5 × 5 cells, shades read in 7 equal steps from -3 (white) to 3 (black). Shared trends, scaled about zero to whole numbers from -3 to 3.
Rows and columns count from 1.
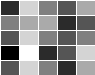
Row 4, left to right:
3 -3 2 1 -2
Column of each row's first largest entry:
1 4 1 1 4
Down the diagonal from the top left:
2 -1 0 1 -1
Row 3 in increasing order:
-2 0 0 1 1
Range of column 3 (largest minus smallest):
3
